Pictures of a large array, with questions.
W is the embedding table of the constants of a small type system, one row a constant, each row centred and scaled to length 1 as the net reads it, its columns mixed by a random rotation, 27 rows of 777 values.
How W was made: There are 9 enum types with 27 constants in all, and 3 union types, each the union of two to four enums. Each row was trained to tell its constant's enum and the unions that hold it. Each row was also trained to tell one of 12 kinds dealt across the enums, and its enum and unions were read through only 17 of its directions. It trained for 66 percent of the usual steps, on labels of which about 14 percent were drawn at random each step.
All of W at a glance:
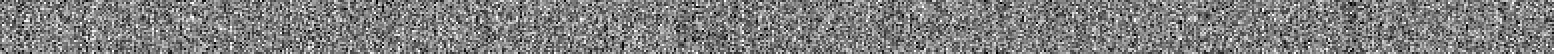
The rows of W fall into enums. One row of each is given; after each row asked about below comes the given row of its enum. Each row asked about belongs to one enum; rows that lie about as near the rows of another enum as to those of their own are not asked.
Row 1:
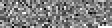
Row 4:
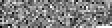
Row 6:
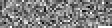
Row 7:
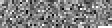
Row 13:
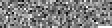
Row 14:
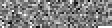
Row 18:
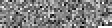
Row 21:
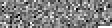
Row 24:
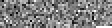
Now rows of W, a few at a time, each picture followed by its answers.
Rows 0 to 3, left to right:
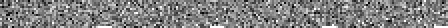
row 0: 24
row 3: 6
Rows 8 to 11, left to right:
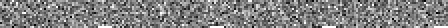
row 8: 1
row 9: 18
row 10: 14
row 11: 4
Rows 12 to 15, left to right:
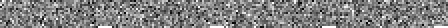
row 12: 7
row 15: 6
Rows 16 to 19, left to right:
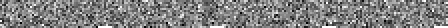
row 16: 1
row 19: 6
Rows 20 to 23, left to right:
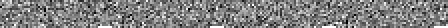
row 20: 7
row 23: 21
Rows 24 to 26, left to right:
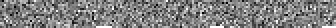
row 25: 4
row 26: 4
